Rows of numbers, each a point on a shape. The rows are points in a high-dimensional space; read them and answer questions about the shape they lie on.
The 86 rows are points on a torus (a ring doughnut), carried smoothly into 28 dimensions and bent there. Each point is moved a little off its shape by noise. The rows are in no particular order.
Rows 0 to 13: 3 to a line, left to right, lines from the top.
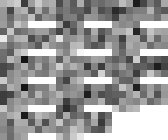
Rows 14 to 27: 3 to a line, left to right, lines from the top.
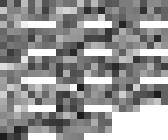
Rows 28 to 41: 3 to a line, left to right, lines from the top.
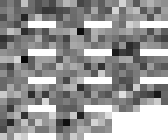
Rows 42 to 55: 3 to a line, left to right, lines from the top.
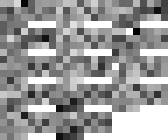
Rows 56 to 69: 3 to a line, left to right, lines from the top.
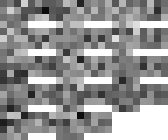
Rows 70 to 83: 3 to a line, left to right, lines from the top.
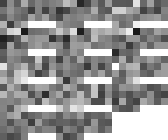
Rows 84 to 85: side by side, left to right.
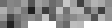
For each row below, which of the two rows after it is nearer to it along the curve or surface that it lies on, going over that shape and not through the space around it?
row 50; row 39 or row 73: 39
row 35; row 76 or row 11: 11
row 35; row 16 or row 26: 16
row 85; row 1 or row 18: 1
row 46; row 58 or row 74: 74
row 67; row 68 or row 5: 68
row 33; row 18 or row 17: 18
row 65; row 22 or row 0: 22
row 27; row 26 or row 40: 40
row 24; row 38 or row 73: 73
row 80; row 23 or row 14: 14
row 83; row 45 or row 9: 45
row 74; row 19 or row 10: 19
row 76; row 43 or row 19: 43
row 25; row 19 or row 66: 66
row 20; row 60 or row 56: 56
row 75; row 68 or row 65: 65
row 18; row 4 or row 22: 22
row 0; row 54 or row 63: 54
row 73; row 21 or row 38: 21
